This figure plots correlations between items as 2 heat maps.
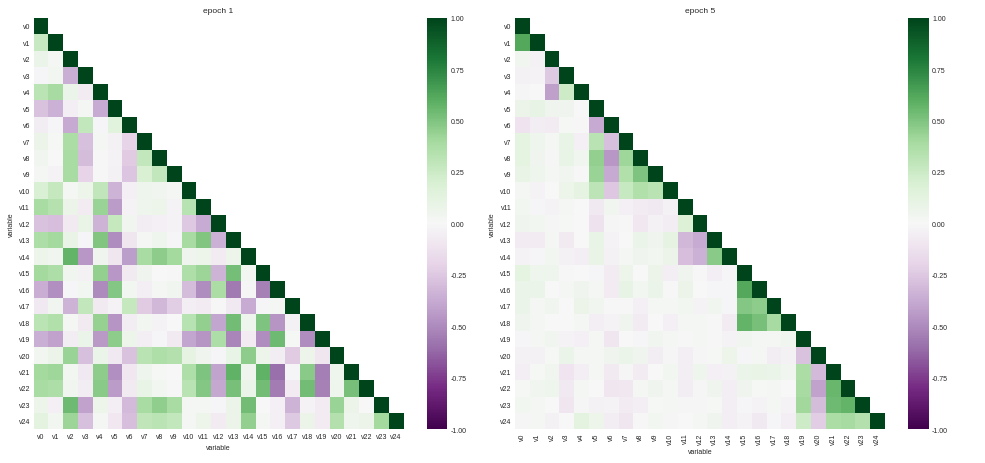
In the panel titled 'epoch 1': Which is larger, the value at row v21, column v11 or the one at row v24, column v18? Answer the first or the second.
the first
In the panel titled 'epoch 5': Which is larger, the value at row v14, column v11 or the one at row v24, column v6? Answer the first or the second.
the second
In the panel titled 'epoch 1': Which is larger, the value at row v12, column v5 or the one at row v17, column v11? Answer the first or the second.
the first
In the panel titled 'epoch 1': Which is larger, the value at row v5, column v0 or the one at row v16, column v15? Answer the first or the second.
the first
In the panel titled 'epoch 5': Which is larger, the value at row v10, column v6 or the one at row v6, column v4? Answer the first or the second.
the second
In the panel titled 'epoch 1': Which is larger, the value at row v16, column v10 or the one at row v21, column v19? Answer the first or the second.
the first
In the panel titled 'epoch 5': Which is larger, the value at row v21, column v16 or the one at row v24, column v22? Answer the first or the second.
the second
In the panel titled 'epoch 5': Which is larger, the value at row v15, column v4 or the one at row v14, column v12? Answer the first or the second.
the first
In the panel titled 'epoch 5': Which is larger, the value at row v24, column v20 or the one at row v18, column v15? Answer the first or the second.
the second
